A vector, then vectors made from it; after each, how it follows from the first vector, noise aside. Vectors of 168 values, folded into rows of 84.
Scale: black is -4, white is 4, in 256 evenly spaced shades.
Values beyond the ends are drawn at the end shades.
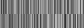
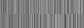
shrunk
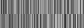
copied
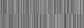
shrunk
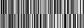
scaled up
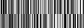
scaled up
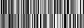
scaled up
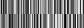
scaled up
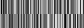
scaled up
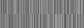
shrunk
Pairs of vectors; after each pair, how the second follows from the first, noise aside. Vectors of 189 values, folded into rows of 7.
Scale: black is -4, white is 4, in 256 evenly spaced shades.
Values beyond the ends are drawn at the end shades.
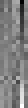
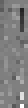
partly zeroed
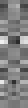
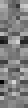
negated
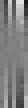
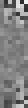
sign-scrambled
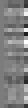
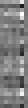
wrapped around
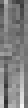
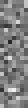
shuffled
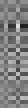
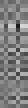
negated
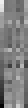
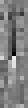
wrapped around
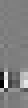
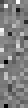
shuffled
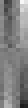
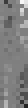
partly zeroed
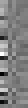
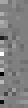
partly zeroed
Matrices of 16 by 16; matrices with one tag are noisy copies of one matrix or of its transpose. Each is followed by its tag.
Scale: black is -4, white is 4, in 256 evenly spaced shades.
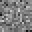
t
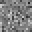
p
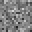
p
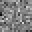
t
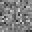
t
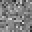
t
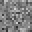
p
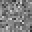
t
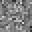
t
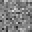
p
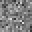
t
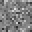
p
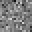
t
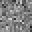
t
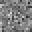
p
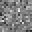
t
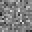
t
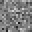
p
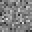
t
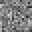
p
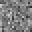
p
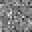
p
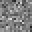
t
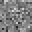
p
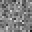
t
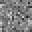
p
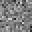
t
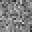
t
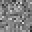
t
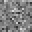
p
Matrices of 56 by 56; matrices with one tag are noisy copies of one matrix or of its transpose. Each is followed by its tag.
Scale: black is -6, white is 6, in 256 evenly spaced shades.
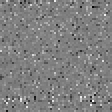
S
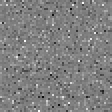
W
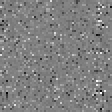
S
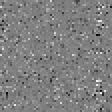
S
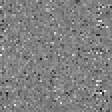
S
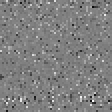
S
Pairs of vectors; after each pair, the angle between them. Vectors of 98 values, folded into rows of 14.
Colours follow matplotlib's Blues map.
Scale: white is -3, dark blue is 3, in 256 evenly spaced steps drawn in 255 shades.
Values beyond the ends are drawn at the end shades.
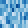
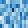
nearly parallel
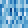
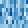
nearly parallel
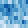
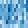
partly aligned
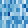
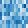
nearly parallel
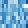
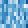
nearly parallel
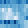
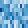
partly opposed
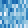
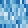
partly aligned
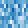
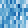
partly aligned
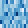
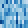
partly aligned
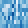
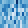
nearly opposite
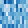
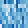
nearly parallel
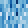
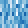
nearly opposite
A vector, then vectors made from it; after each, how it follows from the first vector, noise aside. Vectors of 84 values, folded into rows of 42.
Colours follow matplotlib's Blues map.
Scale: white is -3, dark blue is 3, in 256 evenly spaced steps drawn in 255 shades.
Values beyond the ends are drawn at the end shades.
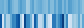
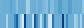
partly zeroed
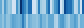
reversed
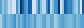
reversed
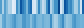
reversed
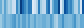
reversed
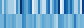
reversed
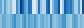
reversed
